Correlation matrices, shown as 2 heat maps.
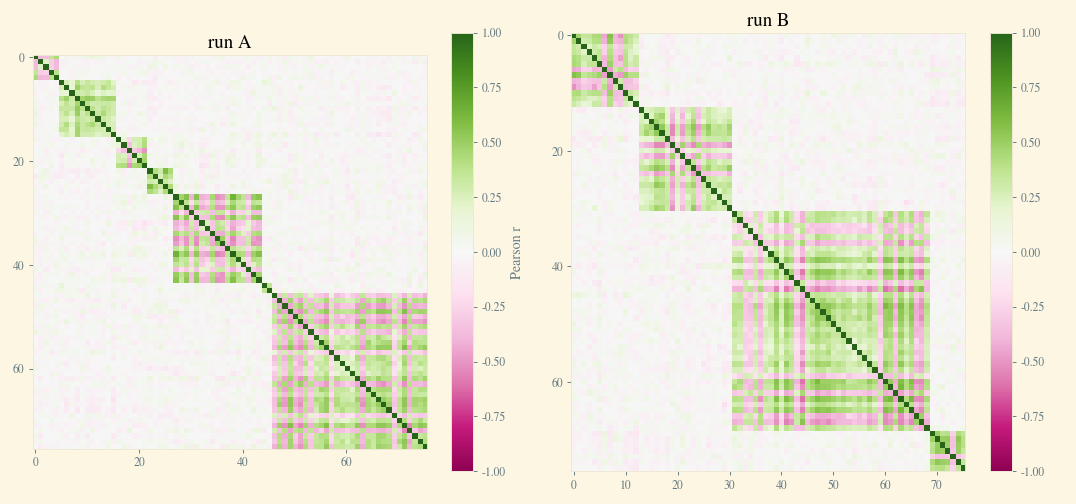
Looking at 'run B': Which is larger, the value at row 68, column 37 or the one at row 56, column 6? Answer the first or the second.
the first
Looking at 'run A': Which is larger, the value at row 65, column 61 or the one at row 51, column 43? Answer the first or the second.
the first
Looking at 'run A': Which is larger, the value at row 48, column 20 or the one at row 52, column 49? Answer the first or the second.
the second
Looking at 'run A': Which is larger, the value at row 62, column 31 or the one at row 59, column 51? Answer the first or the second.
the first
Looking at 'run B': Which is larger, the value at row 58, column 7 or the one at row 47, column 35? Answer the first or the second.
the second
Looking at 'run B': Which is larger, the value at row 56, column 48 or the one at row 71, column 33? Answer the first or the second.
the first
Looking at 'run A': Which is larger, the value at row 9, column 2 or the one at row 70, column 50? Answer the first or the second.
the first
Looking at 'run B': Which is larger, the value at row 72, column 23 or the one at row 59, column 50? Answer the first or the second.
the first
